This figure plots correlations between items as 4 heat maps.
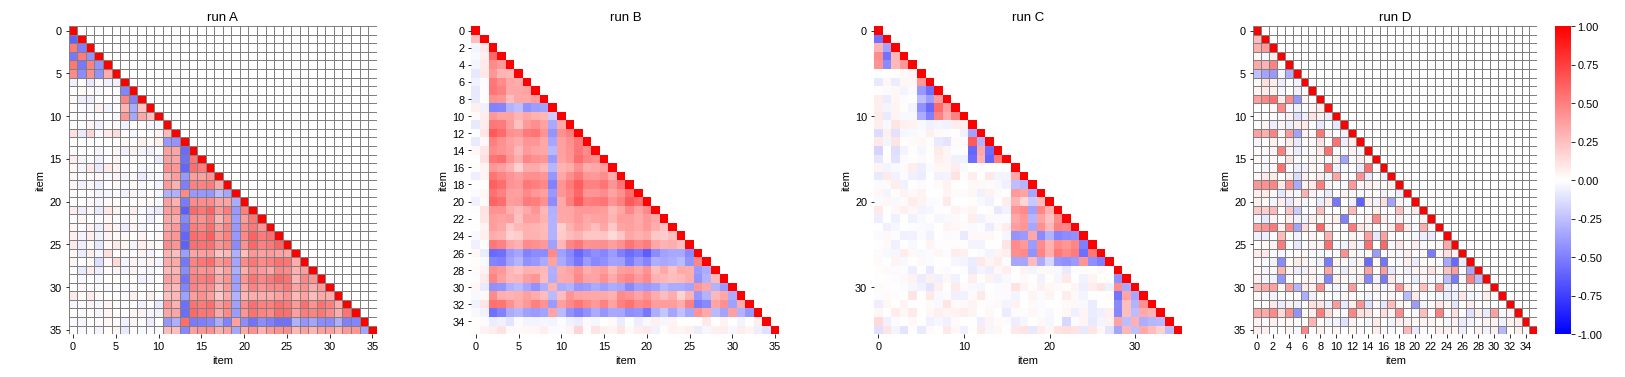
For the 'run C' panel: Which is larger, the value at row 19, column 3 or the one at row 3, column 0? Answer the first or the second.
the second
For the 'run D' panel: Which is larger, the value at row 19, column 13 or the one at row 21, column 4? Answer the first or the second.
the second
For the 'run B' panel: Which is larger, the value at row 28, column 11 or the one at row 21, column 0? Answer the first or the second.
the first
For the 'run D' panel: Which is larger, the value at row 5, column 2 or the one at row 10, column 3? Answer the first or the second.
the second
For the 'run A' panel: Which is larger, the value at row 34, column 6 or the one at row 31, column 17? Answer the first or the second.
the second
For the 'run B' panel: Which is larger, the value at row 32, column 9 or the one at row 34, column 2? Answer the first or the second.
the second
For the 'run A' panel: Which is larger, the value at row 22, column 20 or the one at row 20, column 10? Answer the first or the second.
the first
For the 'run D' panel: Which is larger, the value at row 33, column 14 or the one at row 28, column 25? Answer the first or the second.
the second
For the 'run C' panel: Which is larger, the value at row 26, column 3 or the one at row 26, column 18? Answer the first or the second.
the first
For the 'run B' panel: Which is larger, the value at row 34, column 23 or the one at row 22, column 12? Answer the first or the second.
the second
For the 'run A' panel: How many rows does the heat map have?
36
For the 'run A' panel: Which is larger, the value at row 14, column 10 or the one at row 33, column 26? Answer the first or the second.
the second
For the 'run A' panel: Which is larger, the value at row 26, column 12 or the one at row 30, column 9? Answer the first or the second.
the first
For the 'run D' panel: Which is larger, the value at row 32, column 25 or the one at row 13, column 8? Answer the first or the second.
the second
